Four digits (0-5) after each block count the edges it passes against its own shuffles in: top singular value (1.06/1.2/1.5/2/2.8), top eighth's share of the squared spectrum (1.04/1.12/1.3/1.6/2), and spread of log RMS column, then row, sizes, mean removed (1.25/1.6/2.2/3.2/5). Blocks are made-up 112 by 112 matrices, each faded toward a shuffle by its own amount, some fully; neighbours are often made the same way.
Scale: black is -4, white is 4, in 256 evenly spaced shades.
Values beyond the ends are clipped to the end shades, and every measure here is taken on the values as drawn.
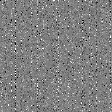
2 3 3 0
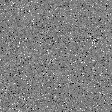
1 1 0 1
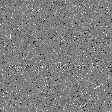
2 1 0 1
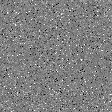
0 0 0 0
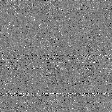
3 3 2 3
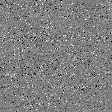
1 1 0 2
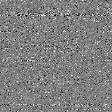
2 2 1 3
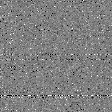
3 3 1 3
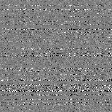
2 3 2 4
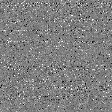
2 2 1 3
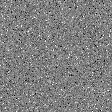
0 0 0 0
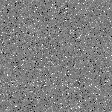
0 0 0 0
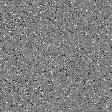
1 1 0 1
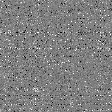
3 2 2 2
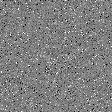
2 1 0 0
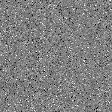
0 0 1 0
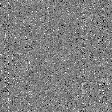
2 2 3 0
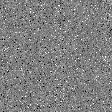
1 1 1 0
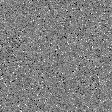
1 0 0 0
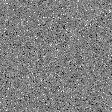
0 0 1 0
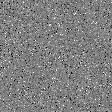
0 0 0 0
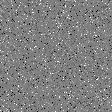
0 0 0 0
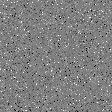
0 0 0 0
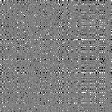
5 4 3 3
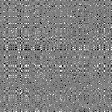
5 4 3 3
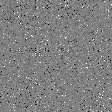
3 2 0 0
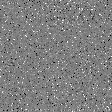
2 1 0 0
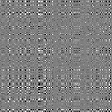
5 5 4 4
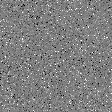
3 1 0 0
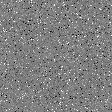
2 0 0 0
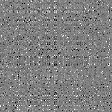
5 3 2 2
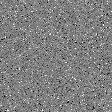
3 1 0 0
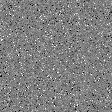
1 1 0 0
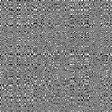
5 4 3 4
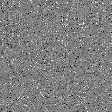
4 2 1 1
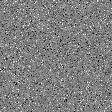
1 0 0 0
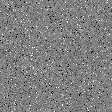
0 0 1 0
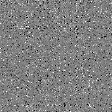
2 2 2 2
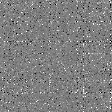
2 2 2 2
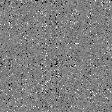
2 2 2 2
